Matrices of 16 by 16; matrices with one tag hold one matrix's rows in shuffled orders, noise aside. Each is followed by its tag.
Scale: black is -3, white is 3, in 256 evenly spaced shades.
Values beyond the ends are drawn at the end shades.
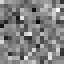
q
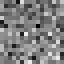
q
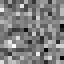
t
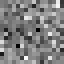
q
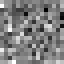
t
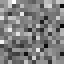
t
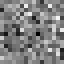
q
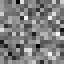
q
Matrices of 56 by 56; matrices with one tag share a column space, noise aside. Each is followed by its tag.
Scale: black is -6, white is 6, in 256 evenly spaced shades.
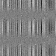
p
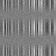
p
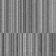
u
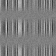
p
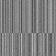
u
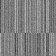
u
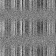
p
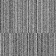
u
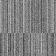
u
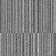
u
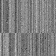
u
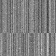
u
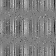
p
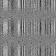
p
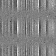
p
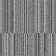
u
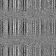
p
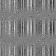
p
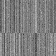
u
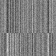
u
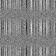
p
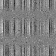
p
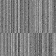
u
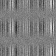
p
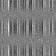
p
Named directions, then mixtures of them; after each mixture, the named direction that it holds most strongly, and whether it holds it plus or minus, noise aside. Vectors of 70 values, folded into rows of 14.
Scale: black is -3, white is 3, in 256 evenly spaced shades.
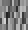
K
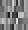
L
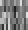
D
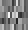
L, minus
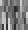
D, plus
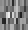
L, minus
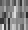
D, minus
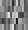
L, minus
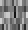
D, plus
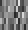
K, minus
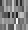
L, plus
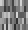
D, plus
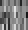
D, minus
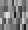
K, minus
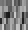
K, plus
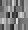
L, plus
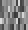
L, plus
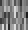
D, minus
